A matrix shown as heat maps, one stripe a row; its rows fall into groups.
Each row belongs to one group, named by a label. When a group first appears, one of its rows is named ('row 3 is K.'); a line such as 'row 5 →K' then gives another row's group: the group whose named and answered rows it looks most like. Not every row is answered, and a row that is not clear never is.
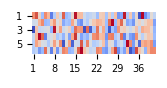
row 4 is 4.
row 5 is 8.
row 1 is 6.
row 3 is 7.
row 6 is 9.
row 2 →4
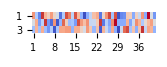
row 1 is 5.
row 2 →9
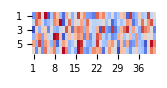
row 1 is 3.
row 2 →8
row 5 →9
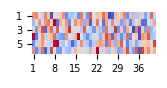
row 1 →6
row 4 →5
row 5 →3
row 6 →5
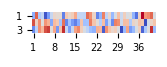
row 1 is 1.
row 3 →9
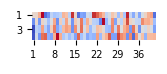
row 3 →7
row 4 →3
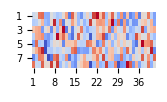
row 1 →4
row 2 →4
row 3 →6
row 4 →3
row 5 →1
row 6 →4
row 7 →3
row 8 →5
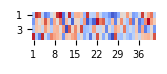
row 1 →8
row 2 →3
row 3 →6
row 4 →5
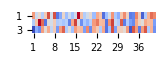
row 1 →9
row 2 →4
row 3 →7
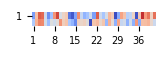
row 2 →3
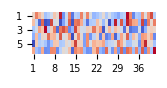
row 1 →8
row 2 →5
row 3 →9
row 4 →7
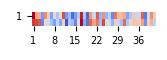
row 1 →6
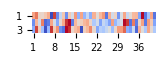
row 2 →7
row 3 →1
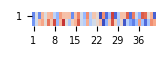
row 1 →7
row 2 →9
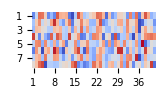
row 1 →3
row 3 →8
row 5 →6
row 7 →8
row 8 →4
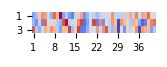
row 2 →9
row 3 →5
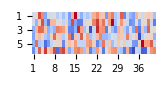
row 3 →3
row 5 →1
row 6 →9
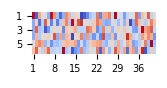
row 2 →9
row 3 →1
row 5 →4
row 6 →6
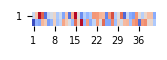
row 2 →7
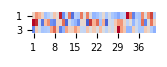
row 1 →8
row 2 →6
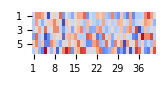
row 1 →3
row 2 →1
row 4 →1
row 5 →5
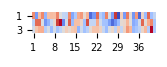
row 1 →5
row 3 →4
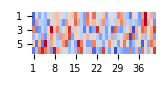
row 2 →1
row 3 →5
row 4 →7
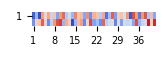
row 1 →7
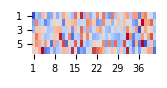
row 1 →7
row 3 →8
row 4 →8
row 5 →6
